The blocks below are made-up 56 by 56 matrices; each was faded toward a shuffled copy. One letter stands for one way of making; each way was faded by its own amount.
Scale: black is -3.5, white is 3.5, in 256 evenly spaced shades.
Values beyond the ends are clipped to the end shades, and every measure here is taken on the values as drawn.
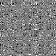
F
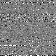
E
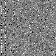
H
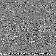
E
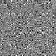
F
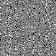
H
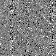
H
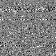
E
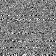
E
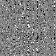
H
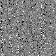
H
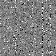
H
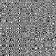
F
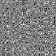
F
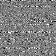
E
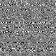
E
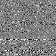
E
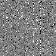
H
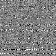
E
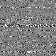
E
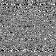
E
